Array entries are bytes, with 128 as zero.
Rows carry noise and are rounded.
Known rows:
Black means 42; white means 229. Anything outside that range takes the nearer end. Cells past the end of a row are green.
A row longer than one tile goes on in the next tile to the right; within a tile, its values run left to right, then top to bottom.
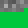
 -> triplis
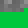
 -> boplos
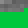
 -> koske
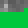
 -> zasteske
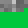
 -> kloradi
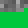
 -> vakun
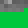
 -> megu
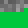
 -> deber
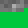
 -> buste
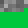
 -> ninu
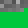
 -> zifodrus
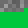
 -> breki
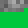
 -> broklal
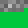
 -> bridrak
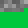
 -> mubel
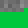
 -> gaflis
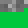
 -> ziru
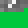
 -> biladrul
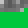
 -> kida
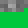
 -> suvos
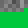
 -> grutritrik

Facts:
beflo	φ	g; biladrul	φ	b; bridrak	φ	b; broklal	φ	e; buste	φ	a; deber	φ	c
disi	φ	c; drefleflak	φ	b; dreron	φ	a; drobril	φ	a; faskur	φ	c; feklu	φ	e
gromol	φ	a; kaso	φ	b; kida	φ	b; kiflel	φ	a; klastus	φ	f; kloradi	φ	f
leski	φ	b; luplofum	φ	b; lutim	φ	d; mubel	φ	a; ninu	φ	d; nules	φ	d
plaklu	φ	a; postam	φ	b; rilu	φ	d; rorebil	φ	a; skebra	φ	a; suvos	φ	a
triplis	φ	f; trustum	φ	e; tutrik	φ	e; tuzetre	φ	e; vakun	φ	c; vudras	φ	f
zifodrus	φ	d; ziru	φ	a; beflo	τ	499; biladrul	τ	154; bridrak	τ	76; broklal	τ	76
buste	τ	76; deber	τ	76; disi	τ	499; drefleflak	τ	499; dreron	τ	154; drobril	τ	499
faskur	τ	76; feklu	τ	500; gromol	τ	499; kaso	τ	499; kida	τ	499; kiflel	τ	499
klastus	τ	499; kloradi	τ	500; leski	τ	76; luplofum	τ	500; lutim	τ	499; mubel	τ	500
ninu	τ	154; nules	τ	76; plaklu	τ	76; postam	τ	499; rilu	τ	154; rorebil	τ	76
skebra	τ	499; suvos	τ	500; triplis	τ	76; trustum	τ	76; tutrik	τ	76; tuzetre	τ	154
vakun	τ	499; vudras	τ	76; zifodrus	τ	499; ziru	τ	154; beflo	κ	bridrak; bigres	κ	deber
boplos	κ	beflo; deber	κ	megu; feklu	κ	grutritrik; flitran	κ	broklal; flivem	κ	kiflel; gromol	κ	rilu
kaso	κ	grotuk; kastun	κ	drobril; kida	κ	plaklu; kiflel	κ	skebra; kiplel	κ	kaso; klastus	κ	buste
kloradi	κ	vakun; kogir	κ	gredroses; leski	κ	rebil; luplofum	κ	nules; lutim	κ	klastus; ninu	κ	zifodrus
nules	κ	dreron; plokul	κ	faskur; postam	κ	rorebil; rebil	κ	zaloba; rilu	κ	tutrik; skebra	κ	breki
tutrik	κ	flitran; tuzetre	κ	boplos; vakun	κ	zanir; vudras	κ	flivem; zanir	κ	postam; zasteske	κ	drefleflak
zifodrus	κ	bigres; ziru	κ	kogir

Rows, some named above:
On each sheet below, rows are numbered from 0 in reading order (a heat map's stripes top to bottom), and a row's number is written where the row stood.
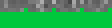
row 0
plokul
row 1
ziru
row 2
gromol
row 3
nules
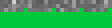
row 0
trustum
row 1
kiflel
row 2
beflo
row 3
gredroses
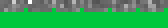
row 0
trustum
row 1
kastun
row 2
lutim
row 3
plokul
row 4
plaklu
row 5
dreron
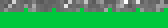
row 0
leski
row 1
zasteske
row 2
luplofum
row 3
kida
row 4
tuzetre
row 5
faskur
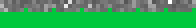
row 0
drefleflak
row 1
deber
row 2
luplofum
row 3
vudras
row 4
gredroses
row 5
dreron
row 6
kastun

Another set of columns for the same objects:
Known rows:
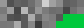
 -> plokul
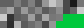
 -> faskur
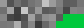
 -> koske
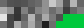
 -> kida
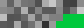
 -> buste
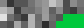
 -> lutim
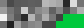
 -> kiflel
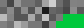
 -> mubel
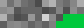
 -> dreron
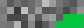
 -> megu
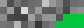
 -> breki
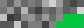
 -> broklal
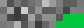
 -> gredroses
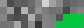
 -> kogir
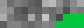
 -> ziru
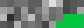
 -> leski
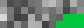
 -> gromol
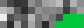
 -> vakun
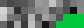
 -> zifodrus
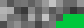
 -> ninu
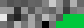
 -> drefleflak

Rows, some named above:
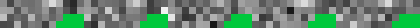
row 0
nules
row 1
vudras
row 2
drobril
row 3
tutrik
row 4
feklu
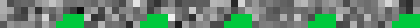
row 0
rilu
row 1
bridrak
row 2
kiflel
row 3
ziru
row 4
nules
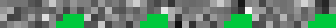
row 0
biladrul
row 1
trustum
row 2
deber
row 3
nules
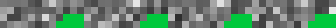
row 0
biladrul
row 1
luplofum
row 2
leski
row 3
triplis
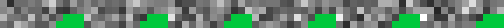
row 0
kloradi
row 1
tuzetre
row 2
klastus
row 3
biladrul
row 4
skebra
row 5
beflo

